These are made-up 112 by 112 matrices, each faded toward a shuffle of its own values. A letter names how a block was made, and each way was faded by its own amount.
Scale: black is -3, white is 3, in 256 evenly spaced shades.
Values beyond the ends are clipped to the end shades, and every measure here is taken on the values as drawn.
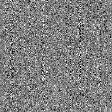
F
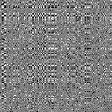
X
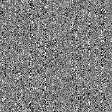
F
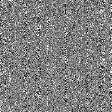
F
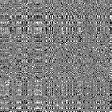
X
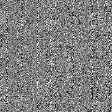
F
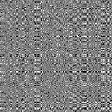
X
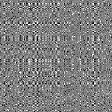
X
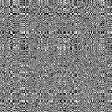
X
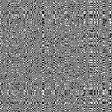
X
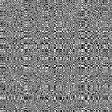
X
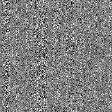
F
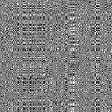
X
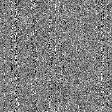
F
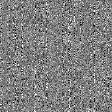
F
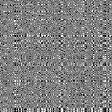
X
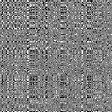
X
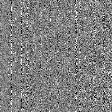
F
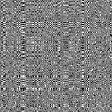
X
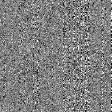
F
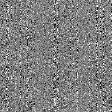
F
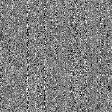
F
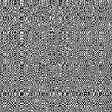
X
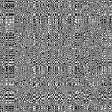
X
